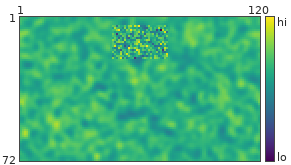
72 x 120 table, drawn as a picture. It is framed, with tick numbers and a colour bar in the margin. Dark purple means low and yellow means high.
Histogram: heavy tails on both sides. Stripes: none. Slope: none. Odd patch: rougher, in the top middle. Mirror symmetry: none. Roughest part: top middle. Grain: blotchy.
